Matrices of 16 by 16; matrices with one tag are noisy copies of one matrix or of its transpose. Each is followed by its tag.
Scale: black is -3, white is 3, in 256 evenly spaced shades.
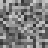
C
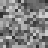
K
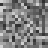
C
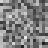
C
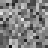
K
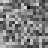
C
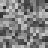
K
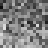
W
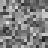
K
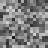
K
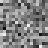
C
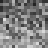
W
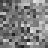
W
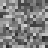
K
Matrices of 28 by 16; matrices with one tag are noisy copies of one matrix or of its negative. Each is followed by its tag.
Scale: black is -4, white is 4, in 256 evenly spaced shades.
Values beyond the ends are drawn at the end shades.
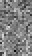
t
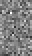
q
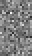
q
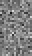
q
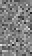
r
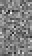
q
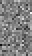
r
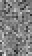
t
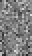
t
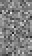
q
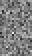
q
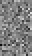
r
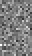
r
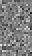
r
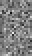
q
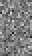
q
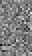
r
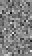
q
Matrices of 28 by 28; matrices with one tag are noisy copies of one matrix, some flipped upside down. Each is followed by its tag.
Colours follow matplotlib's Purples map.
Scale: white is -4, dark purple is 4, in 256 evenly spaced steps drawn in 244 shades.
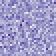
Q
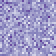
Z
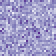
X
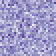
Q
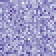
Z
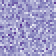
Q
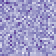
Z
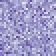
Z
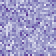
X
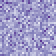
Z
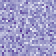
Q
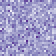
X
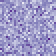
Z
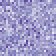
X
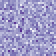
Q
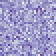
Z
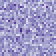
Q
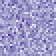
Q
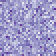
Z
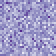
Z
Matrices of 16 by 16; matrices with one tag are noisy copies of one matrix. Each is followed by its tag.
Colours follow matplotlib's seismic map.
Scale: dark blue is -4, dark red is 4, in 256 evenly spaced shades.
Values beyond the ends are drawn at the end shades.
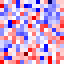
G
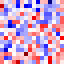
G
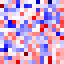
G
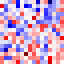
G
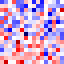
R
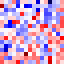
G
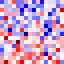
R
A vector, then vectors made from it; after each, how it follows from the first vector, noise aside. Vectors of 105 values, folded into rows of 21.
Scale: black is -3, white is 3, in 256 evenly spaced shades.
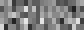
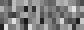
negated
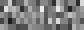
reversed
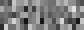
negated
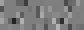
partly zeroed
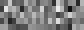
reversed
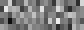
reversed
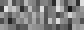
reversed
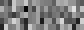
negated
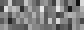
reversed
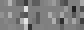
partly zeroed
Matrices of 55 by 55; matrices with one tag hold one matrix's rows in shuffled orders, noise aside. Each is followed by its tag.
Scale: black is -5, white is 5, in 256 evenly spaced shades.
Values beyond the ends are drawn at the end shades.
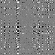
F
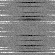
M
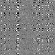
F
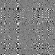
F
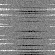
M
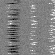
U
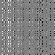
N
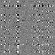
F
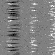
U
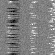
U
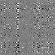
F
